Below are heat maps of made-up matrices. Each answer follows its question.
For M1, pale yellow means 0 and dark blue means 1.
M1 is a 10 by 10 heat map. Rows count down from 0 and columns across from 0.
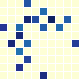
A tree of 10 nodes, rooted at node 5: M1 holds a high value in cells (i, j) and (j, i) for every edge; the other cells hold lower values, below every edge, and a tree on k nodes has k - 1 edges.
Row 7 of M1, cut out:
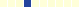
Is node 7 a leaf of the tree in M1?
yes
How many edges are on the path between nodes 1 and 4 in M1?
4
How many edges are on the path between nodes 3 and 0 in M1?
1
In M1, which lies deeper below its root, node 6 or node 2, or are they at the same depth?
node 6
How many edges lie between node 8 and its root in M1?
3
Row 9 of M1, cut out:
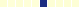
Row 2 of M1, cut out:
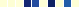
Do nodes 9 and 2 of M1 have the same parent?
no
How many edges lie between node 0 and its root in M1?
2
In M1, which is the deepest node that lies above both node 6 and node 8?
2
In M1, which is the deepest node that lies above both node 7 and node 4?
3
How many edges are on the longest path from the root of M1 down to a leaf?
3
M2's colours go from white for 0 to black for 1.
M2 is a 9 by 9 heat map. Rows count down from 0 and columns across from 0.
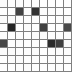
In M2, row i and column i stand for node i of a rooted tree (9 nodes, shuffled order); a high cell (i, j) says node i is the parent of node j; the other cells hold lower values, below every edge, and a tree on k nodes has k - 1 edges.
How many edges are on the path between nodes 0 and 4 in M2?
4
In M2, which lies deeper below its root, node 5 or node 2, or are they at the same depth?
node 2
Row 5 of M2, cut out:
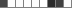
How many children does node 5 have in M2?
3
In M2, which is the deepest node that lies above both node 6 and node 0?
5
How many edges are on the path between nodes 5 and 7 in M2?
1
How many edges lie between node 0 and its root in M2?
2
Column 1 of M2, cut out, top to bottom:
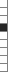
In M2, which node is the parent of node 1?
3
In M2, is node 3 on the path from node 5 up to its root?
yes
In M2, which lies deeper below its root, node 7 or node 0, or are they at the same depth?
the same depth
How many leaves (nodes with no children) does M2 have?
6
